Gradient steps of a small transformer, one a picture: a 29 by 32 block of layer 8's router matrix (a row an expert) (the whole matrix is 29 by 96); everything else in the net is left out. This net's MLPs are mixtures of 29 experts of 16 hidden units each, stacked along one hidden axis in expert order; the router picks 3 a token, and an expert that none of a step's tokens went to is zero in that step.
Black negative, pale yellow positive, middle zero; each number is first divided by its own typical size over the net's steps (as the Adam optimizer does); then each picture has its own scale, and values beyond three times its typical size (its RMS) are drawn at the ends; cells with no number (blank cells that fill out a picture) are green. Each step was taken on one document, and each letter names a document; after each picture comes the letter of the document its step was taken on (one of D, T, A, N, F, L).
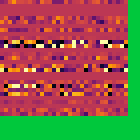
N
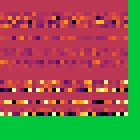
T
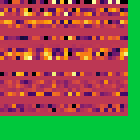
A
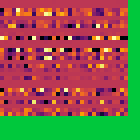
T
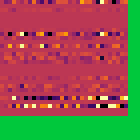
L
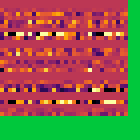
T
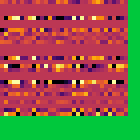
N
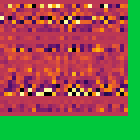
A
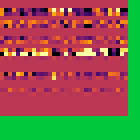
A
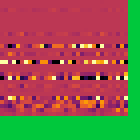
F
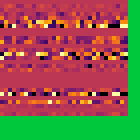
T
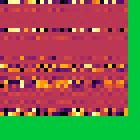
N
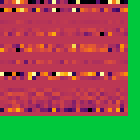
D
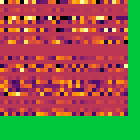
N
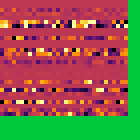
T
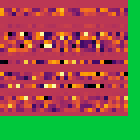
F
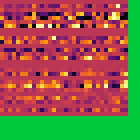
T
